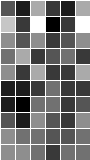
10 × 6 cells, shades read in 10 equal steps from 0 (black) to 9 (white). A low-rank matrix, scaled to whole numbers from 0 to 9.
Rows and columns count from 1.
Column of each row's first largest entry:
3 3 1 2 3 4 3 3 1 1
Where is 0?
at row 2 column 4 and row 7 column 2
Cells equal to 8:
0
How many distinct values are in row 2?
4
